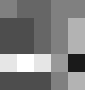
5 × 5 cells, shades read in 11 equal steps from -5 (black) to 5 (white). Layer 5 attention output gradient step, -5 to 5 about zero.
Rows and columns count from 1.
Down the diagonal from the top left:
0 -2 -1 1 2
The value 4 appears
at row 4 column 1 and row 4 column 3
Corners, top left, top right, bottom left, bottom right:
0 0 -2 2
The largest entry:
5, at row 4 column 2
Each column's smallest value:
-2 -2 -2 0 -4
